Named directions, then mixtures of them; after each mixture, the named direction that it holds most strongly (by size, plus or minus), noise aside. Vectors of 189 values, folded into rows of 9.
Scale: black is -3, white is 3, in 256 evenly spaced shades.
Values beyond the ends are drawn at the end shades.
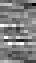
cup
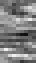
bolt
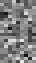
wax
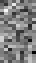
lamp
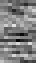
bolt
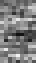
bolt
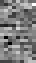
cup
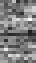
bolt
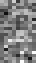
lamp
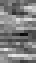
bolt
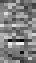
cup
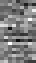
cup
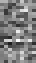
lamp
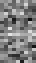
wax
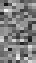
lamp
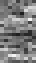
bolt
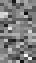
wax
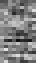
bolt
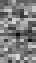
wax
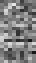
lamp
